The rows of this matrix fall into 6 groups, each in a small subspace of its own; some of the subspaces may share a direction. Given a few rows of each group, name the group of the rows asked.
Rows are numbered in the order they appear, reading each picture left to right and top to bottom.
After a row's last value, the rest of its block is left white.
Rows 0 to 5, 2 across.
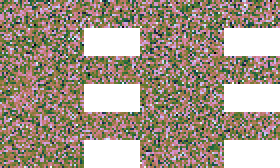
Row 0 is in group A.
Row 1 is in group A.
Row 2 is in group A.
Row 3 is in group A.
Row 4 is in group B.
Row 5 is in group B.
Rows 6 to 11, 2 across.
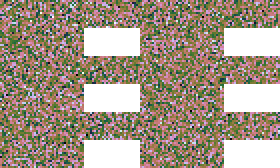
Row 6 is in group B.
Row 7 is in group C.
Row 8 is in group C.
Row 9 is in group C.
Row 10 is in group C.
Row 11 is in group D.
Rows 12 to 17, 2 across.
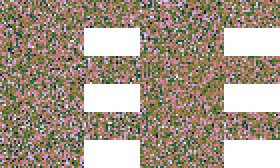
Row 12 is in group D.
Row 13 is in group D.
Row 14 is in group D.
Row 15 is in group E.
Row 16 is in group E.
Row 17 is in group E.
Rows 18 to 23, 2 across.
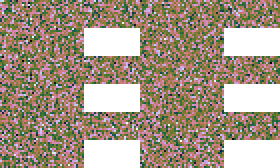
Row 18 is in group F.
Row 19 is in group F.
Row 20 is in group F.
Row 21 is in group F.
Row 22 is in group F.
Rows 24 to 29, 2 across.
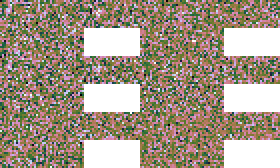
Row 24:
F
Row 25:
F
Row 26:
F
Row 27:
E
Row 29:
C
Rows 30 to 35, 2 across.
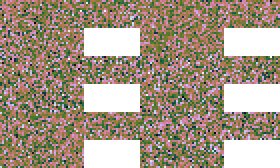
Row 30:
E
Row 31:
A
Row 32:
D
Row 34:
E
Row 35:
A
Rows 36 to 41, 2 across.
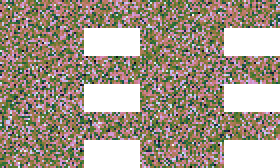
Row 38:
C
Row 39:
E
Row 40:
F
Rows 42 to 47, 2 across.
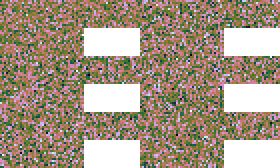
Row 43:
B
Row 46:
F
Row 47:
F
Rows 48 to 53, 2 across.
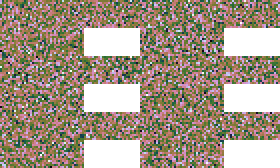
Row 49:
D
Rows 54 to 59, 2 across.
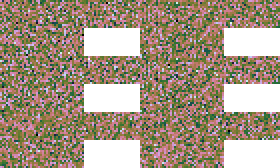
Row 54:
F
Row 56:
D
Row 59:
A
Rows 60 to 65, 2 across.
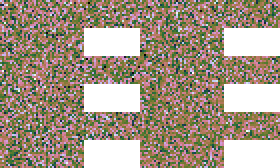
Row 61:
B
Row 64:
B
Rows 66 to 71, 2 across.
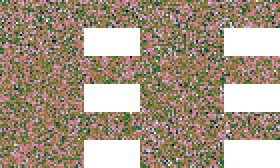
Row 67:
B
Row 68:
A
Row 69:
C
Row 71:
A
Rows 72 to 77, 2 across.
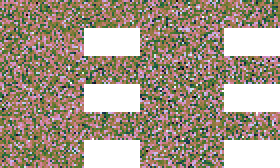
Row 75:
F
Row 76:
A
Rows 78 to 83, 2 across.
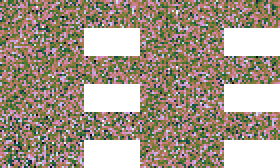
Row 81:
C
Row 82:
D
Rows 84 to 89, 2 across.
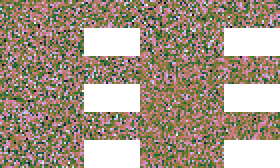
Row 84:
E
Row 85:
D
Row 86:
F
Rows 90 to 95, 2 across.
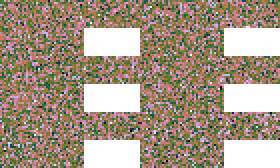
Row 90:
D
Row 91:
B
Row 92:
A
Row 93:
C
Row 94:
E
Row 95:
A
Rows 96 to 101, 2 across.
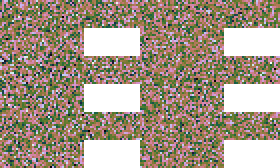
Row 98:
D
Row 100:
A
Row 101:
F
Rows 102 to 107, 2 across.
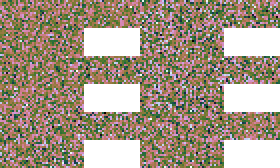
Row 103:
F
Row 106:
D
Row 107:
B
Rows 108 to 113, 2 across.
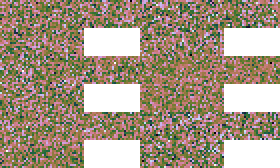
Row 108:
A
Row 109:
B
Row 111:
F
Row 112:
C
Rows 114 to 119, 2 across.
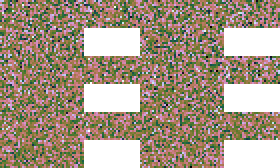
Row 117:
A
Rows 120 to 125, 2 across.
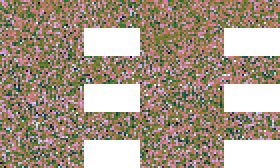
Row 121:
A
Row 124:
B
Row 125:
C
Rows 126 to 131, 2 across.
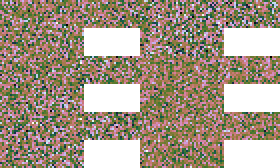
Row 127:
B
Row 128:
D
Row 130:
A
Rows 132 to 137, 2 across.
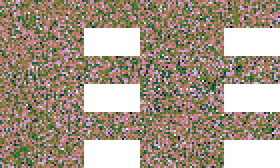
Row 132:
C
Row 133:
D
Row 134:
A
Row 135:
F
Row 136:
A
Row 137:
E
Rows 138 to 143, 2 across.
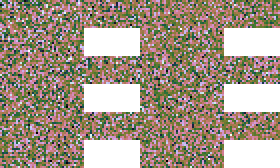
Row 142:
C
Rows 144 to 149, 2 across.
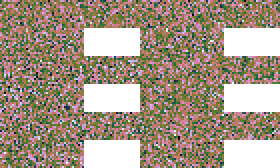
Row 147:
A
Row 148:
E
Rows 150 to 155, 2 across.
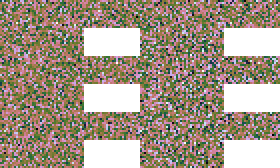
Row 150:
F
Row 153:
B
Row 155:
D
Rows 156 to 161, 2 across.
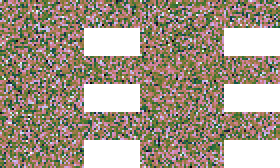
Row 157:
E
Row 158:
D
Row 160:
F
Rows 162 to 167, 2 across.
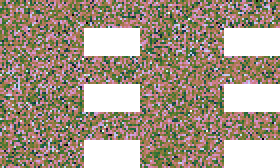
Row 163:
A
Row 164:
B
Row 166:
C
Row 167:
A
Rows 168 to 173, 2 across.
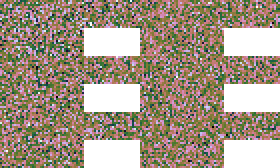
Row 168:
D
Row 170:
B
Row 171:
E
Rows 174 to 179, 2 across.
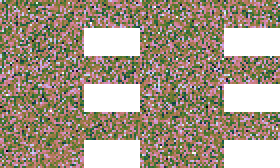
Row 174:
E
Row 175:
E
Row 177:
B
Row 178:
C
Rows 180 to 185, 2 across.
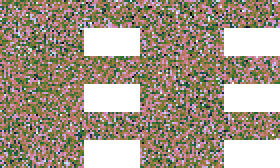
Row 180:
E
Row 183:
C
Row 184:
E
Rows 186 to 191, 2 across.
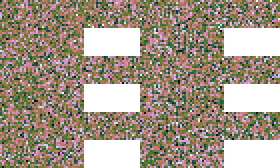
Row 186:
A
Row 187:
A
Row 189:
E
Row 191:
C
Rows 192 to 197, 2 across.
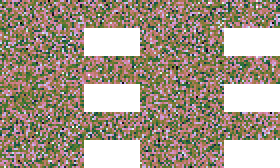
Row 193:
D
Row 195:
B
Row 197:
A
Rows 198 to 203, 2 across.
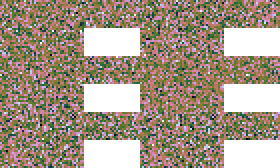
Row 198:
C
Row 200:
C
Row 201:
F
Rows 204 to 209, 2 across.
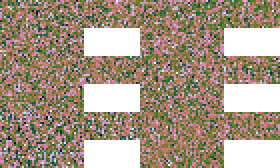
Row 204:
B
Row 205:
A
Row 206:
C
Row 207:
E
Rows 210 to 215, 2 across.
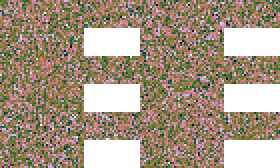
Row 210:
F
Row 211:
C
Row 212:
A
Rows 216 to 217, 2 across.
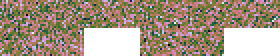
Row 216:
C
